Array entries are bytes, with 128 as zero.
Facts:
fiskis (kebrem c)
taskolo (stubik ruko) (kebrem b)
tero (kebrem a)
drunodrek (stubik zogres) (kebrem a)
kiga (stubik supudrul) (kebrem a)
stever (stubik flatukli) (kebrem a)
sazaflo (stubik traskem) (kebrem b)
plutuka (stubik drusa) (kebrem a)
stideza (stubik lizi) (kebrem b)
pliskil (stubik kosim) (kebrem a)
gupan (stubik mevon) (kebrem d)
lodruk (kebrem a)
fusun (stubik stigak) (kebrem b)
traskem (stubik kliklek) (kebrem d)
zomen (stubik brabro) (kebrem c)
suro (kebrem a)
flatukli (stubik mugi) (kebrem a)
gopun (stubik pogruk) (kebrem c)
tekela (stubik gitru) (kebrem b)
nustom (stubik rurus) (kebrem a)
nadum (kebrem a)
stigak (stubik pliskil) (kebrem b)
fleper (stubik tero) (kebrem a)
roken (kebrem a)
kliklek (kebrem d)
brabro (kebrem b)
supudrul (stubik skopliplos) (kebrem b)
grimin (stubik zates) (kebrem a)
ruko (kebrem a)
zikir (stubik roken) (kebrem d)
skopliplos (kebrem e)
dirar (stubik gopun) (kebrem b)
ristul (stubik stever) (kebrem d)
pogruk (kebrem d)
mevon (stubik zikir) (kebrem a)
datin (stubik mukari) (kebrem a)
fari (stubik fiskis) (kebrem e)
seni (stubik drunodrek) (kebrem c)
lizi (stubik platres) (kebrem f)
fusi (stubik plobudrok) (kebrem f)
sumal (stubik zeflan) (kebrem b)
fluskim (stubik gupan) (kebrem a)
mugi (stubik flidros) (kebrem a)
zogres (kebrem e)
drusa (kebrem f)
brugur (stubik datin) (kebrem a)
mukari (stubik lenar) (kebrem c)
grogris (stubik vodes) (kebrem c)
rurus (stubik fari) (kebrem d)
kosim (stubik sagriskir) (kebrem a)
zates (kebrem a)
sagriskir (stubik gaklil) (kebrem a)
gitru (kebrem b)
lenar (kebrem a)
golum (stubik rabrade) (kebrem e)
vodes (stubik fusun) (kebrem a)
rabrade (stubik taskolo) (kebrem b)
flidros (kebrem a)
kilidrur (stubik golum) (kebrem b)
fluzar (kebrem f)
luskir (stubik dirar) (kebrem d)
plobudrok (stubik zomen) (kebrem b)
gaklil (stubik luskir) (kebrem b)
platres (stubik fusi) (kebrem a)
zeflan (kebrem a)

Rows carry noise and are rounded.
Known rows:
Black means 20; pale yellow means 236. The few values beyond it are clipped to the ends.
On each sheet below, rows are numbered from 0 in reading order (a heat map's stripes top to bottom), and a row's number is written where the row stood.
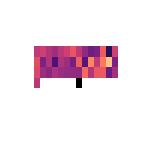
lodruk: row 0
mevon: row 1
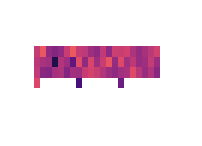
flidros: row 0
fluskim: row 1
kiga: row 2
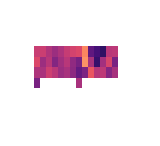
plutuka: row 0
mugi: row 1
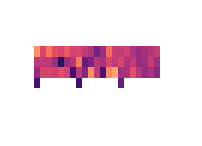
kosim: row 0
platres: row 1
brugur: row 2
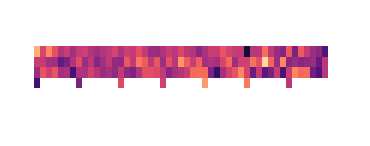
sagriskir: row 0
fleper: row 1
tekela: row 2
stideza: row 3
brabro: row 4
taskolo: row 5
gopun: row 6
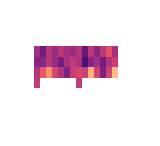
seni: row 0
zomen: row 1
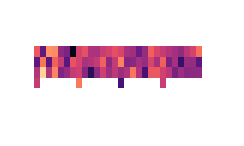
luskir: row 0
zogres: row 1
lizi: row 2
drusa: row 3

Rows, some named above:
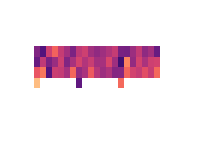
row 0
pogruk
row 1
datin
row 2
ristul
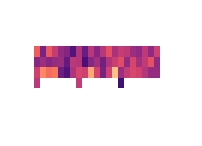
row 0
gopun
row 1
zomen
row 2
fluskim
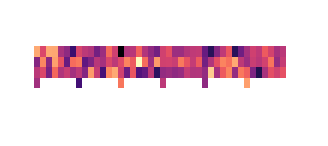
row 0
gaklil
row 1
platres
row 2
rabrade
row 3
fari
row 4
gupan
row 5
gitru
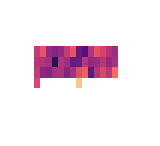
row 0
flidros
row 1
kliklek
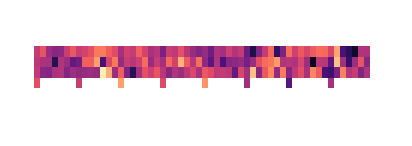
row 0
flidros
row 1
stigak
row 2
gitru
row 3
kilidrur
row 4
fiskis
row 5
zikir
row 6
pliskil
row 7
flatukli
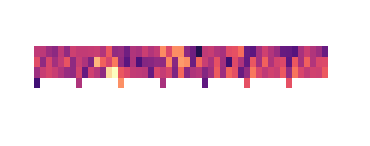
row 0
fluskim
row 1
plobudrok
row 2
fiskis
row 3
dirar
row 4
vodes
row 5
rurus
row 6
rurus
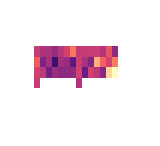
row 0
drusa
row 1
plobudrok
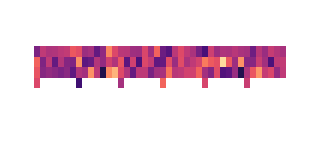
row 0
ruko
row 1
fusi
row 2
roken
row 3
traskem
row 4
golum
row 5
grogris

